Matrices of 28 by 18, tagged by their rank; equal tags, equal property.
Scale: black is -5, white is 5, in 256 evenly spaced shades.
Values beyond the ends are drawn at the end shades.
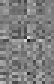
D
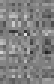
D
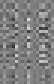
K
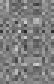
D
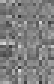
D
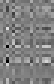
K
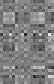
K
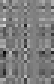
K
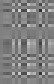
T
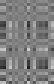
T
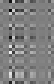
T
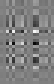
T
